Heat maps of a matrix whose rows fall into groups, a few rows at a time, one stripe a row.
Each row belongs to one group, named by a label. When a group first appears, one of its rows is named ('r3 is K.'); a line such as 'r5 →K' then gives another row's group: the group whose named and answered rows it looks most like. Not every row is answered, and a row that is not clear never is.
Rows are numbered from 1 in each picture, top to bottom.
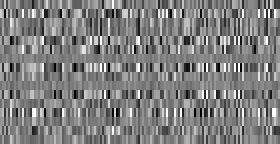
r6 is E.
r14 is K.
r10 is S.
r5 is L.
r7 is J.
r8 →L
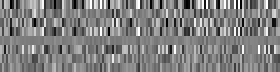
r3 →J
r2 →K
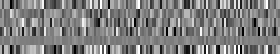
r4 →J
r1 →L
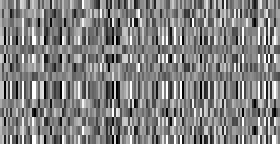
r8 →L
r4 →K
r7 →K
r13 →J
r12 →E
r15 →E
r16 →K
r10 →K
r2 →L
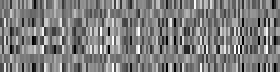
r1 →J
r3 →J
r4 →L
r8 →J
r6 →L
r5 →J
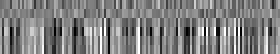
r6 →L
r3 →L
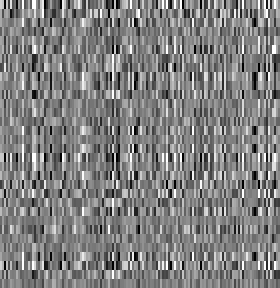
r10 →E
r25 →S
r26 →S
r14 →S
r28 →K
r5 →K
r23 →J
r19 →K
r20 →E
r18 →K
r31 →J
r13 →K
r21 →J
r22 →K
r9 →E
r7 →J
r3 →E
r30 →K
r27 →J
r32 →S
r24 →E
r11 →J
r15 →E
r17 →E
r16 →K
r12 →K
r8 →J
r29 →E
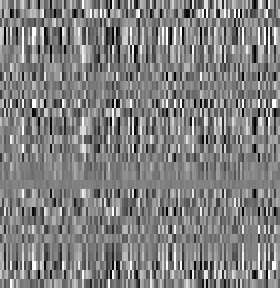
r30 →K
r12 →K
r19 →S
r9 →J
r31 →E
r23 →L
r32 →S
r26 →K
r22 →E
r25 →S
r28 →K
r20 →S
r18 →J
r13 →J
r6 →E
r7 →E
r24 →J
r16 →S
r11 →J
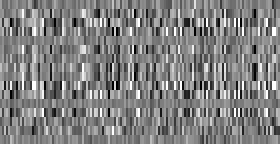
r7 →K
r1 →J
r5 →S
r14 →J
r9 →E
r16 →S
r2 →E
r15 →J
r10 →K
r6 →E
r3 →L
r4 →K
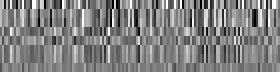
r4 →S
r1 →K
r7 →S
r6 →S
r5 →L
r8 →J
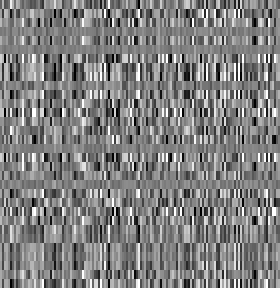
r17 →S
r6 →J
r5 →E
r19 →E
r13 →K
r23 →J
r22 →L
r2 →L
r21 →S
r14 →E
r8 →L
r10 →J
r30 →L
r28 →L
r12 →E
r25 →E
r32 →L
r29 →L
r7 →K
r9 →L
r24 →K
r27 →S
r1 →S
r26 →S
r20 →L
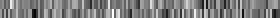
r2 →J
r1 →S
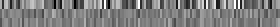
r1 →L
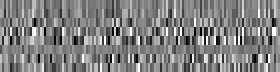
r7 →E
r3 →J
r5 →L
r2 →K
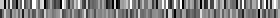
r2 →J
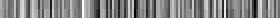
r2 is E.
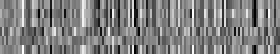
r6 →E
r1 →E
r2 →E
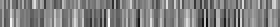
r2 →S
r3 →S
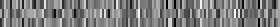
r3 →J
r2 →L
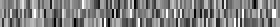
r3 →L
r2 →K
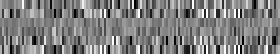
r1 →E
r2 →L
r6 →L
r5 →J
